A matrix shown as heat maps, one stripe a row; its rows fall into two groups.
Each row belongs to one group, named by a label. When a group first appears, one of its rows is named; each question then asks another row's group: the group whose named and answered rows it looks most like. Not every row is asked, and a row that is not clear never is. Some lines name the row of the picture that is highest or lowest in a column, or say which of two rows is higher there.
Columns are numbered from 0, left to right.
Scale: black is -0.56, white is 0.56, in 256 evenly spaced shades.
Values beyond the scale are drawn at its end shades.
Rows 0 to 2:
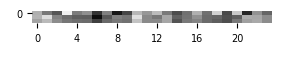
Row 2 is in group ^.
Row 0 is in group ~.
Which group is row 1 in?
^
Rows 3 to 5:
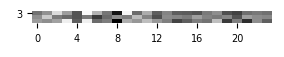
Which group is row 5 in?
~
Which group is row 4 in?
^
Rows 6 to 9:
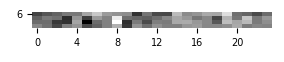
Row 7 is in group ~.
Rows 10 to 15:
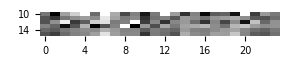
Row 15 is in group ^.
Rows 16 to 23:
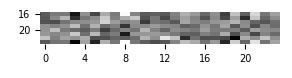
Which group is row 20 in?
^
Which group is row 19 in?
~
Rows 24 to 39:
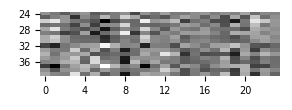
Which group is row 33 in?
~
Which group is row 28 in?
^
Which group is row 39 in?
~
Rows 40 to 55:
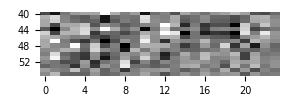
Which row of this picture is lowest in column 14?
45
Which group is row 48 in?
~
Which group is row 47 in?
^
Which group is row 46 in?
^
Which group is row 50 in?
^
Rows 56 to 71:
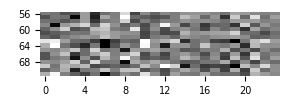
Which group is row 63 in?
^
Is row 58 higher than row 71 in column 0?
No
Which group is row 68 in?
~
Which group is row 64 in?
^
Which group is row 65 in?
~
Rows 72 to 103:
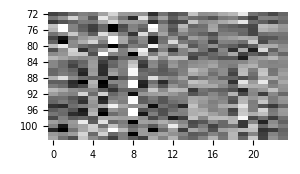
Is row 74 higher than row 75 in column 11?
No
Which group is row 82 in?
~
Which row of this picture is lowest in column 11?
89
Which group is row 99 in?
~
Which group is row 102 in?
~
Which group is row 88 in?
^
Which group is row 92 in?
~
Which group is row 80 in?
^
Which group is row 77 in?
~
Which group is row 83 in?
^
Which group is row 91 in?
^
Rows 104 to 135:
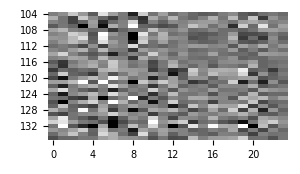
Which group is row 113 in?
~
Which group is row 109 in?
~
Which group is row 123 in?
^
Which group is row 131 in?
^
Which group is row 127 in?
^
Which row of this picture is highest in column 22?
131
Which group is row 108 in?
^
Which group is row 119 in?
^
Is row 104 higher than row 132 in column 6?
Yes
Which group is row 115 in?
~
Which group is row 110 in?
~
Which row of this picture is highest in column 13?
131
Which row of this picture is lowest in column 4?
132
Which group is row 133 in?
~
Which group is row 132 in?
^
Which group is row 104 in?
~
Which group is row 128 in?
~
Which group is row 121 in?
~
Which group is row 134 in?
~
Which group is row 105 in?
~
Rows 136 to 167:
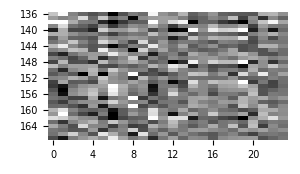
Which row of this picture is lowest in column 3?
151
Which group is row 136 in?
^
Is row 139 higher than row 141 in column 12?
No
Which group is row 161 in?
^
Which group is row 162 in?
^
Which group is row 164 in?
~
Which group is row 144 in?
^
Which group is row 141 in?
^
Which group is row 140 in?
^
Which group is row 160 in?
^
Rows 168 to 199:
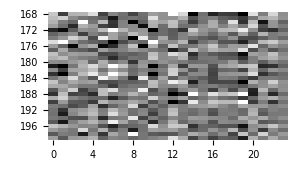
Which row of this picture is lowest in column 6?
175
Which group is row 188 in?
^
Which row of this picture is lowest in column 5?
176
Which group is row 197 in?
~
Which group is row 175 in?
^
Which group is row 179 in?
^
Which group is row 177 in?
^
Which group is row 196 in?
^
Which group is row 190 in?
^
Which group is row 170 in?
~
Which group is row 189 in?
^
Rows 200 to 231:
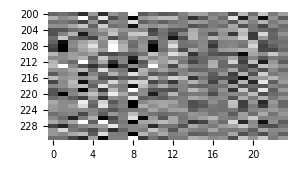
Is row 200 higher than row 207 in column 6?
No
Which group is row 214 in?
~
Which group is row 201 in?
~
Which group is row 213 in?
^
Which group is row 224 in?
^
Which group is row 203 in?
~
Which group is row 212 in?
~
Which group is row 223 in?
~
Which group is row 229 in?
^
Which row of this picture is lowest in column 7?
213
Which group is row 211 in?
~
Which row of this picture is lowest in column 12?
206
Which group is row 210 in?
^
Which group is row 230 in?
~
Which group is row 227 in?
~
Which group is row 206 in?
^
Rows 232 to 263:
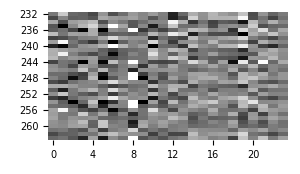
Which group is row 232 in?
^
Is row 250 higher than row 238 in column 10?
Yes
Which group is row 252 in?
^
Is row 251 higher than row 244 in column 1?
No
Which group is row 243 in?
^
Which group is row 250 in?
^
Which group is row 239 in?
^
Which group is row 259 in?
~
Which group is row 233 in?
^
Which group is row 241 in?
^
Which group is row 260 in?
~
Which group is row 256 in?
^
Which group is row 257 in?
~
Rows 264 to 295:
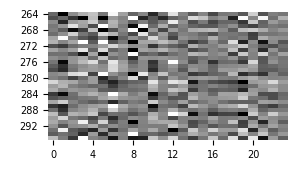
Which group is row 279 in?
~
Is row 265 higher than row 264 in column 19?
Yes
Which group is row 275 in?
~
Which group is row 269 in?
~
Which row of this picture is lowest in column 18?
265
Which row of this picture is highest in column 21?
265
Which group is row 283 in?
^
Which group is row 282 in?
^
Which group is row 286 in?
^
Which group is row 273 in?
~
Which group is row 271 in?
~
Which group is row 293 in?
^
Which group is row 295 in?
~
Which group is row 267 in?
~
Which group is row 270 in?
^
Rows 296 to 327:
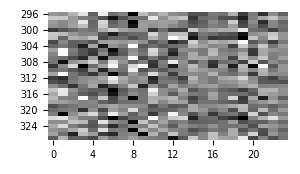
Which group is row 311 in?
^
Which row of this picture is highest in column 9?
309
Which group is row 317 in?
~
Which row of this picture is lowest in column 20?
309
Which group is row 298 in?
~
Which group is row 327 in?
^
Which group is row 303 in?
^
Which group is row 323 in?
~
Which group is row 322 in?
^
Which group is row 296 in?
~
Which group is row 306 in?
^
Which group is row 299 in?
~
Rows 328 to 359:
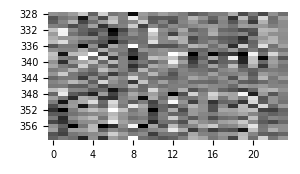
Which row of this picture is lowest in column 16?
338
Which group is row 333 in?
^
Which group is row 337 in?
~
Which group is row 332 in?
^
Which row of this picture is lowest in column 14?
338
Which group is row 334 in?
^
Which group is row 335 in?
^
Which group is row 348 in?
^
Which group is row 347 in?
^
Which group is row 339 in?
~
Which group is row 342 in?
~
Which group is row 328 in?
~
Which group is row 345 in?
~
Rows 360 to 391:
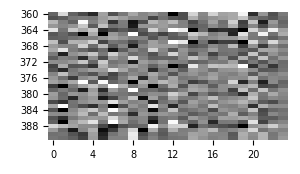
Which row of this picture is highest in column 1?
383
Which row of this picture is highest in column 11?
377
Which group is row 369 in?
^
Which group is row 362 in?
~
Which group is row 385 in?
~
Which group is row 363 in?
~
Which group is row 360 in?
^
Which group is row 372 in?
~
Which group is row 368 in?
~
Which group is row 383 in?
^
